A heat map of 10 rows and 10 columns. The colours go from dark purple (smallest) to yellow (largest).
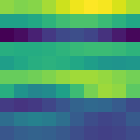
Average level on the scale: 50%. Calmest part: bottom right. Grain: streaks across.
